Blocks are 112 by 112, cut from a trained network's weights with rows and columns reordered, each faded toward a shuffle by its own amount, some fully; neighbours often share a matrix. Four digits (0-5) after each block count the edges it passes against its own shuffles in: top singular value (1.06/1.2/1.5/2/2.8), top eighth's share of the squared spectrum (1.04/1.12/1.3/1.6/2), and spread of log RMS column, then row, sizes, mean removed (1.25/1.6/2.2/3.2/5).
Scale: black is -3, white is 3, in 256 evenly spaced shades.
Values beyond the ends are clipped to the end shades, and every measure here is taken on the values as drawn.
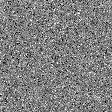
0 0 0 0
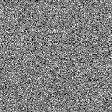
4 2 0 2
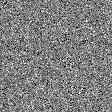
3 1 0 0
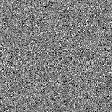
4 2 0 1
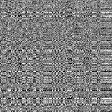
5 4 2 4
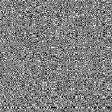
4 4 2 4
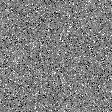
0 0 0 0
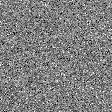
1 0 0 0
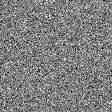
2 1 0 0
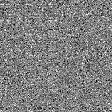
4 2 0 1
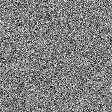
1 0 0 0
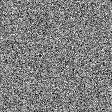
0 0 0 0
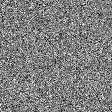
1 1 0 0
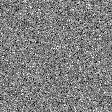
1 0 0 0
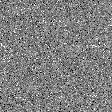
2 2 0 1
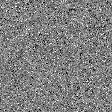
2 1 0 0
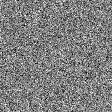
0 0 0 0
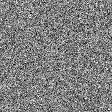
0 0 0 0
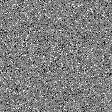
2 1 0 1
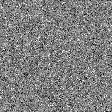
2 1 0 0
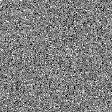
3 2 1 1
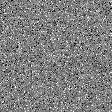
2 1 0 1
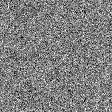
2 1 0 0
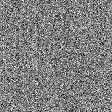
2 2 0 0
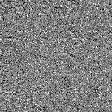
3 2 1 1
